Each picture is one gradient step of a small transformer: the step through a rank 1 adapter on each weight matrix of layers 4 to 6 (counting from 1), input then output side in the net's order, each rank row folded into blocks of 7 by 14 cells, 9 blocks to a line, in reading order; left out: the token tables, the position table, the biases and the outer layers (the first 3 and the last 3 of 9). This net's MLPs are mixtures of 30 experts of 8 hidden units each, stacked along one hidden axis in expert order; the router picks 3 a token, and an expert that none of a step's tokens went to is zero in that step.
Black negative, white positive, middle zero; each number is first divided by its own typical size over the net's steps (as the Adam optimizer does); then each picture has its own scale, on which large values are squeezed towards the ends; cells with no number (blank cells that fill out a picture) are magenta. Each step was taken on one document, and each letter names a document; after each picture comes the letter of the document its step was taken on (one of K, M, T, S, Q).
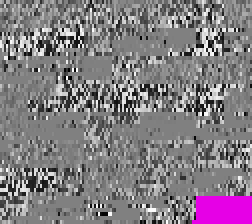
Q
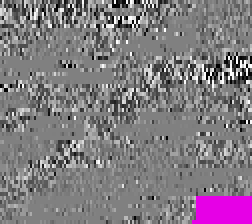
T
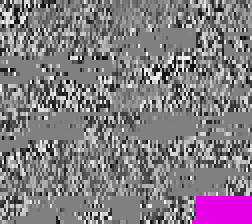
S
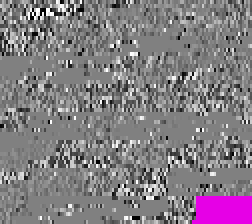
T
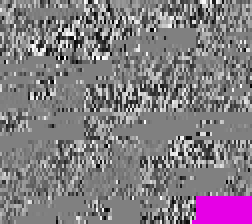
S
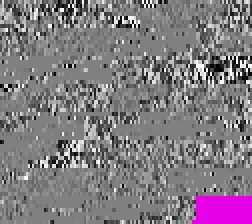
T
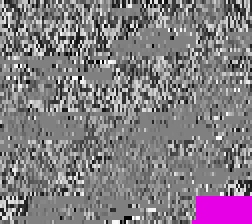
Q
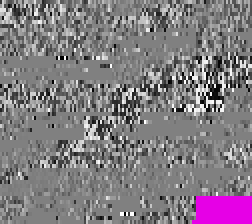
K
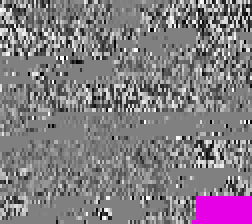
K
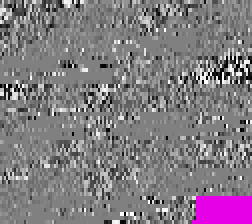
T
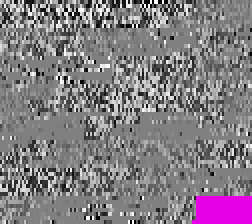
Q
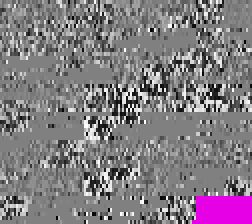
K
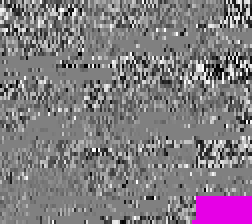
T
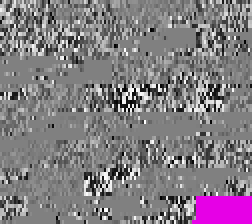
K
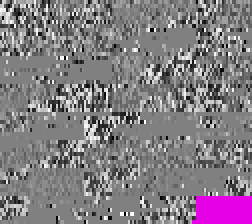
K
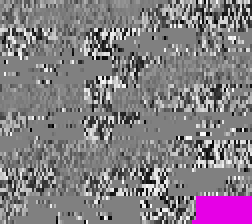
S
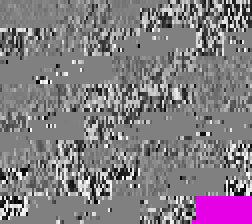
S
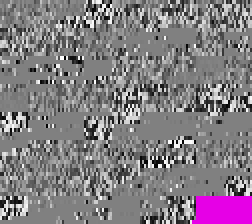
S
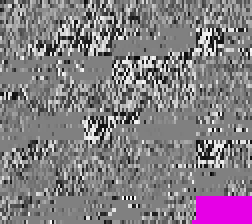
Q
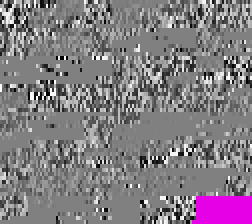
S
